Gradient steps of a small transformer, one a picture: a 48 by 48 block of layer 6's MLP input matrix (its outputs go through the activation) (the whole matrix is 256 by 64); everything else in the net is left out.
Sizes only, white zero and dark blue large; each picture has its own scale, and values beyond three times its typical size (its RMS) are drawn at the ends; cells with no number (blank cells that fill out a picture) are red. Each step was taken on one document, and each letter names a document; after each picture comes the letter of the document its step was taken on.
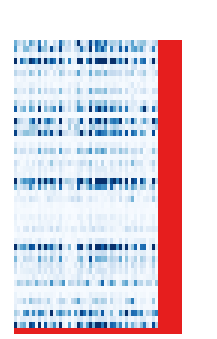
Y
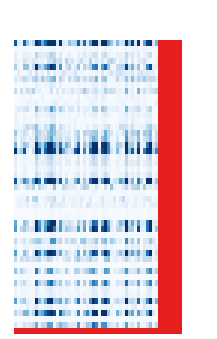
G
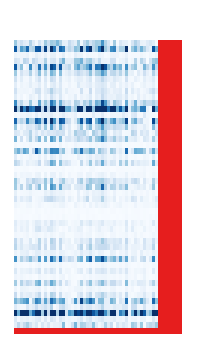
Y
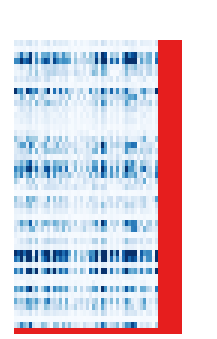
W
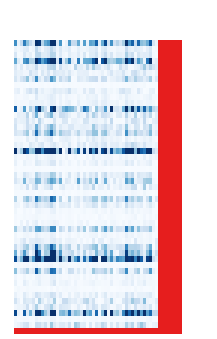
G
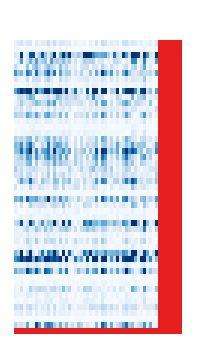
W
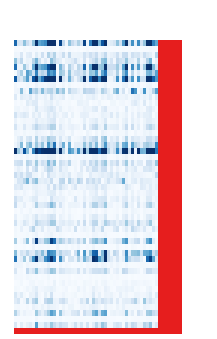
G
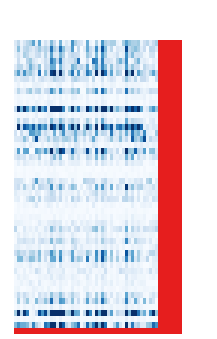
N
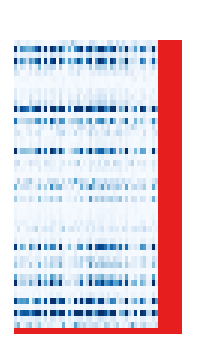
Y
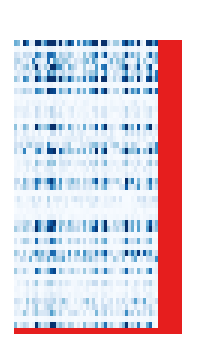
G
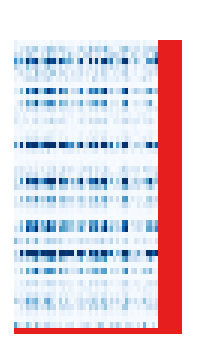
W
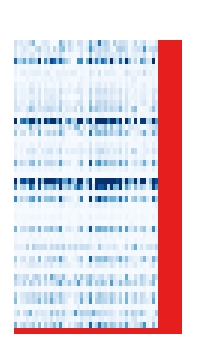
Y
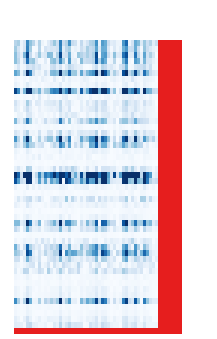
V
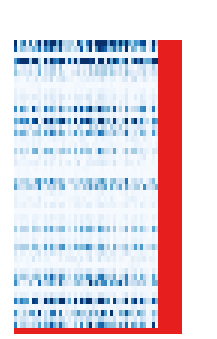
Y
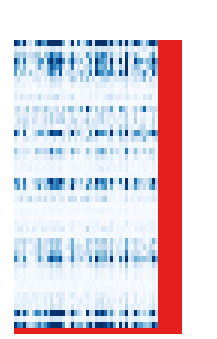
N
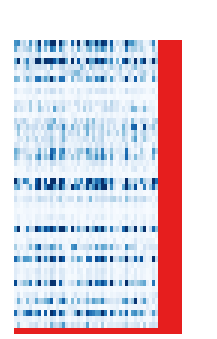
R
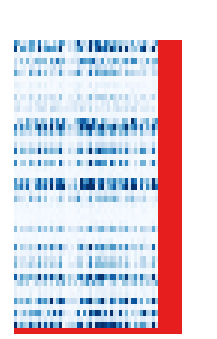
Y
